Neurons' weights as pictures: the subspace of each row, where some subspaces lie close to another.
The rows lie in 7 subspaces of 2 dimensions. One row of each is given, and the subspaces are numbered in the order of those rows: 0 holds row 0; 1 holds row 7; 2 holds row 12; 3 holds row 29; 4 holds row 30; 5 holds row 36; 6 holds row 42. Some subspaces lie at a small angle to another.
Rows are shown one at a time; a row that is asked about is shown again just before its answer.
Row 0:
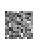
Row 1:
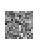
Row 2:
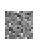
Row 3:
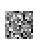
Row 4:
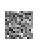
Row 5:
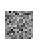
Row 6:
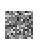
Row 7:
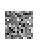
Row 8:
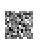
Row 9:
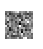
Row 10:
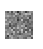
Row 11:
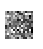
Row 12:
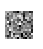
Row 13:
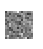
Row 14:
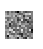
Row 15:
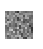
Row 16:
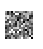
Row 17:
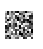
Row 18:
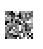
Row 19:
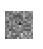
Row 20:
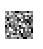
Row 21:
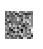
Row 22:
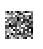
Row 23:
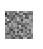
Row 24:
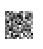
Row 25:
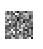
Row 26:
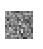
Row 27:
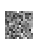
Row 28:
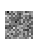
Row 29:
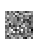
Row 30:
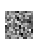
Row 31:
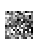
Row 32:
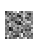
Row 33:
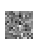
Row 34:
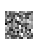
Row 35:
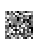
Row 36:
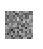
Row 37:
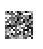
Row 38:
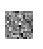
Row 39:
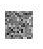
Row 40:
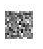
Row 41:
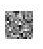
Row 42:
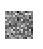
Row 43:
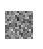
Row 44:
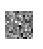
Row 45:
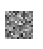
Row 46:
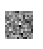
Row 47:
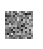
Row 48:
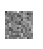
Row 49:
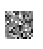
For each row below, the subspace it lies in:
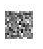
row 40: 1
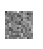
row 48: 0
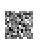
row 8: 1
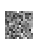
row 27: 2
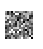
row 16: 4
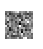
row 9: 1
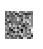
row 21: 3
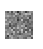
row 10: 6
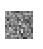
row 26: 1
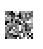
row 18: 4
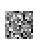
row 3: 2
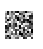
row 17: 4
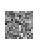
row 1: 4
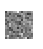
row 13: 0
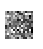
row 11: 2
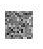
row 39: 1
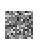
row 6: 6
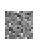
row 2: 0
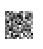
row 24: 2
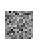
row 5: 3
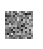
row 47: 6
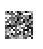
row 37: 6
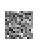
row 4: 6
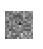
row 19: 2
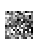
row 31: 2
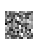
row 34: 4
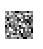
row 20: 1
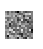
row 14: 6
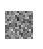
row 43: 4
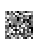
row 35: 3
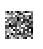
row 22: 6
